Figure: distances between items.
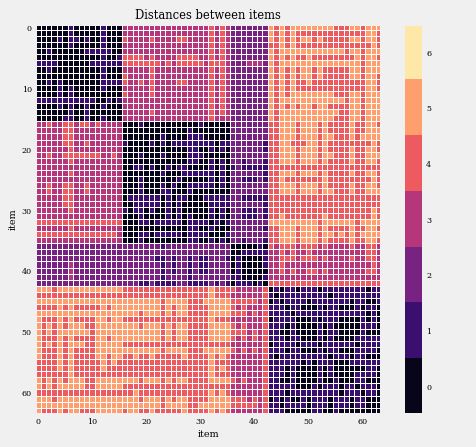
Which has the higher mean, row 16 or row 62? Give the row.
62
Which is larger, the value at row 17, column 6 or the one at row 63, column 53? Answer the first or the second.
the first
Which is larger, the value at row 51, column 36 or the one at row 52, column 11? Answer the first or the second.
the second
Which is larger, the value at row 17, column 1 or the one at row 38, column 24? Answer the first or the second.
the first
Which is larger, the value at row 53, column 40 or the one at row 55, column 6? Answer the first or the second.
the second
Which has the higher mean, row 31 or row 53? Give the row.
53
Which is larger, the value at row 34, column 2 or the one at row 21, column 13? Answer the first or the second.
the first
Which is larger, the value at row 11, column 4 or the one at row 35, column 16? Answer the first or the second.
the first
